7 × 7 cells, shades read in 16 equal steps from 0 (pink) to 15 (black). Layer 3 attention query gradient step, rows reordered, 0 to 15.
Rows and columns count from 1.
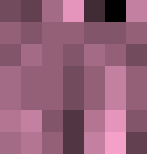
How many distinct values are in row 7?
7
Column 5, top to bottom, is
11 7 5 6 6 4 3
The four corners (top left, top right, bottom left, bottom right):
8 3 5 9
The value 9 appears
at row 1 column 2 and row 7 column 7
